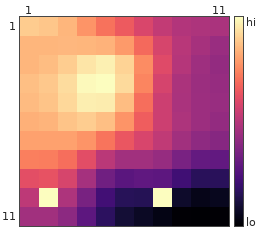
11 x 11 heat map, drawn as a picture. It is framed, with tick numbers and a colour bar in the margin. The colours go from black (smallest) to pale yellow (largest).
Stripes: none. Slope: up to the top left. Ninth with the lowest average: bottom right. Lone odd cells: 2, each higher than its neighbours.
